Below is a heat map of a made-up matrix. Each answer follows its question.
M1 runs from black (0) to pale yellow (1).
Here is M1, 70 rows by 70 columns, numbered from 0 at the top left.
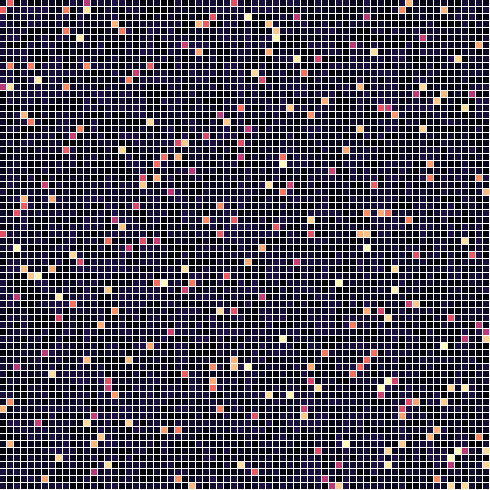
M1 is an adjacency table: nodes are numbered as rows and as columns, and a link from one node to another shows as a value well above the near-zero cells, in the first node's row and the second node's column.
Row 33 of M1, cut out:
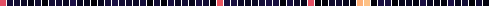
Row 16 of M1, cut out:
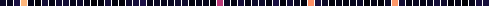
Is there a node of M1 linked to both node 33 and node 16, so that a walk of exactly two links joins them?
yes
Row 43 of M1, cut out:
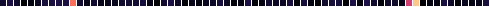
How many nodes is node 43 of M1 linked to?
3
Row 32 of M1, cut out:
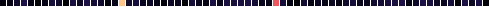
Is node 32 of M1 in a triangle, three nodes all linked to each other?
no
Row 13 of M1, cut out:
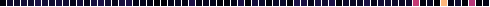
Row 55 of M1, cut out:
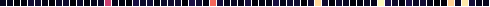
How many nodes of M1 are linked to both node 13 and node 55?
0
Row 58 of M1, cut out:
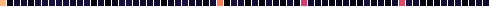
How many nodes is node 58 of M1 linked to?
4
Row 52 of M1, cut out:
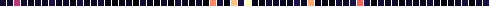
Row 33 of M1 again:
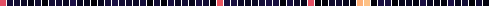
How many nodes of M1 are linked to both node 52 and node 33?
2
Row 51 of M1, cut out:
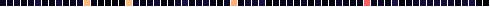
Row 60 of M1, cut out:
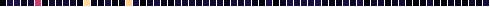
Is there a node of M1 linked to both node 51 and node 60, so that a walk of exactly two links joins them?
yes
